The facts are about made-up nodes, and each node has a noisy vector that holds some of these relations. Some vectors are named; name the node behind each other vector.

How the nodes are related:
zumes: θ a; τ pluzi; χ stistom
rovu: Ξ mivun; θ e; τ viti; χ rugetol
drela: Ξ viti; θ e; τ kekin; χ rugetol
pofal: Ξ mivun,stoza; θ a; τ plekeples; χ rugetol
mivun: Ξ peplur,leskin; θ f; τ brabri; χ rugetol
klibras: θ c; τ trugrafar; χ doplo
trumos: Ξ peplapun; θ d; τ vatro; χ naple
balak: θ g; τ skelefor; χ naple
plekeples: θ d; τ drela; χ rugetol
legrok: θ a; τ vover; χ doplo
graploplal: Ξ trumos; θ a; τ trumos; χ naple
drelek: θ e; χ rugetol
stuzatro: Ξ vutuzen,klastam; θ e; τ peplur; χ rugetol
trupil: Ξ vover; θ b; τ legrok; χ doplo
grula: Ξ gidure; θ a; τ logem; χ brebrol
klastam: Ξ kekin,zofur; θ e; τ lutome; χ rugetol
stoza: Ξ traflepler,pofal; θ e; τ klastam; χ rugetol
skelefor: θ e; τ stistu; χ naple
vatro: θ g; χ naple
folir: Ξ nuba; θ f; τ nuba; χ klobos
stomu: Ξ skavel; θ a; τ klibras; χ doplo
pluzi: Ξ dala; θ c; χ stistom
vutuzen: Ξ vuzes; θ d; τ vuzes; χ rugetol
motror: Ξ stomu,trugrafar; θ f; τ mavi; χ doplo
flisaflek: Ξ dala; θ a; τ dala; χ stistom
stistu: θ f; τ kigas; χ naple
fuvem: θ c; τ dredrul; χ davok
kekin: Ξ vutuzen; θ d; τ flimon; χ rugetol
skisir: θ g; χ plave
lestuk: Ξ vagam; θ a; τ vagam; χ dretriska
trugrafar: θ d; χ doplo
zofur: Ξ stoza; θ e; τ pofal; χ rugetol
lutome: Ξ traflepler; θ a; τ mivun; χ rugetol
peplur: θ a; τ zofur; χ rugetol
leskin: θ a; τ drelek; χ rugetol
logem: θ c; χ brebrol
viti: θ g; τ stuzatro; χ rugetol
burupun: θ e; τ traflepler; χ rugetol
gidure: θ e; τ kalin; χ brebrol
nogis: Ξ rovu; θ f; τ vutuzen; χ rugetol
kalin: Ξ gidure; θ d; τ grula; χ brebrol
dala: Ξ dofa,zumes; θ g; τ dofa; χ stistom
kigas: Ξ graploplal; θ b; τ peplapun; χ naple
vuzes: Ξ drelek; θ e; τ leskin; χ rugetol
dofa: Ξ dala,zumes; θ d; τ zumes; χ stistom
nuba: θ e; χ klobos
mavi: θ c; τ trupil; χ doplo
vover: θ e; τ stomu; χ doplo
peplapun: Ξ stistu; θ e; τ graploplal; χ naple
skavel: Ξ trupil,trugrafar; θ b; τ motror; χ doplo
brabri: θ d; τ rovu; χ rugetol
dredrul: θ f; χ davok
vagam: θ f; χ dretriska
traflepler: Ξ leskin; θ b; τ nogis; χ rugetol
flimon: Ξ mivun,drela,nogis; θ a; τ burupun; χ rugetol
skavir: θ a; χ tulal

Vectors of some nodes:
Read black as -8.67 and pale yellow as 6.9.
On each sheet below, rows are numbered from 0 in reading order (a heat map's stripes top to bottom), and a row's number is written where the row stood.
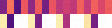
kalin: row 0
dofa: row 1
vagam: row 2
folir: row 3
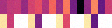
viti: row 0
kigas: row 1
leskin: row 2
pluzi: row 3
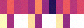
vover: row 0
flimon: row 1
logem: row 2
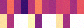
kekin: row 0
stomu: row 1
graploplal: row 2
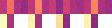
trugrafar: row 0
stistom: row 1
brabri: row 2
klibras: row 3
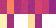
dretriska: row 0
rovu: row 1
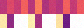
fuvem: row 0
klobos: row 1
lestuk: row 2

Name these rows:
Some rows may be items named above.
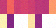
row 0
mavi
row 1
balak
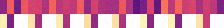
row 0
dofa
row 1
peplapun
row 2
vagam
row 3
brabri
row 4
pofal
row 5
gidure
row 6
mavi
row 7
peplur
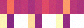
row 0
legrok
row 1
klastam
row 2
doplo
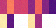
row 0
motror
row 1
plekeples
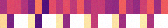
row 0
lutome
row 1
grula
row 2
dredrul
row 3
viti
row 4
rugetol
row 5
naple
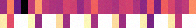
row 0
drelek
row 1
doplo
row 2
rovu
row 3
vover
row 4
mivun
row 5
dala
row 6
stistu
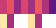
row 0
vatro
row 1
pofal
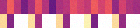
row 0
stuzatro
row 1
zofur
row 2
stoza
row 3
skavel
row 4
brabri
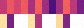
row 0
folir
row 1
drela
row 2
stuzatro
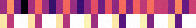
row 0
vuzes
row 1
kekin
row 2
kekin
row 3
zumes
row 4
flisaflek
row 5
trupil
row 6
pluzi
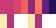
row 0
nuba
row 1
burupun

